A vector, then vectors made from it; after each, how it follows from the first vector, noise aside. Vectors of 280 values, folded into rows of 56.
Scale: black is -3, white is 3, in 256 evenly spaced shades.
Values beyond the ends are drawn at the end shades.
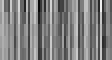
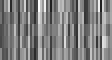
negated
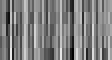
reversed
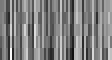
reversed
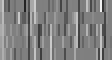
partly zeroed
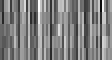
negated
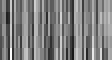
reversed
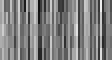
copied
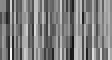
reversed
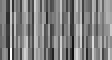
reversed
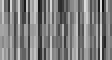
copied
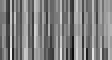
reversed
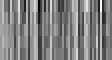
copied
